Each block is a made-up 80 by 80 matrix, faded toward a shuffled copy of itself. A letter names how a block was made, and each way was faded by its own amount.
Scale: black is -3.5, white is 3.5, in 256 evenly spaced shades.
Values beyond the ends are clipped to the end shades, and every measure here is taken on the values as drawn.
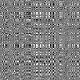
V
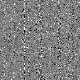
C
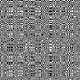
V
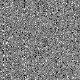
C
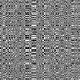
V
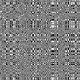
V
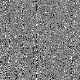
C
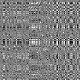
V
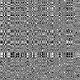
V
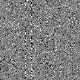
C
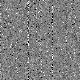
C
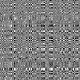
V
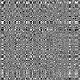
V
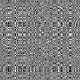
V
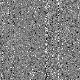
C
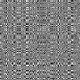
V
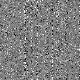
C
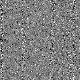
C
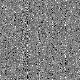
C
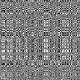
V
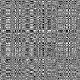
V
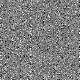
C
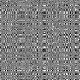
V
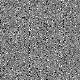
C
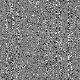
C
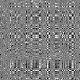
V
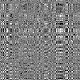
V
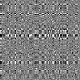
V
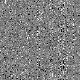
C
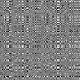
V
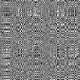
V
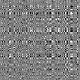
V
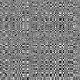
V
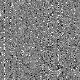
C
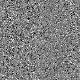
C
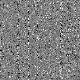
C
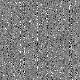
C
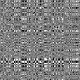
V
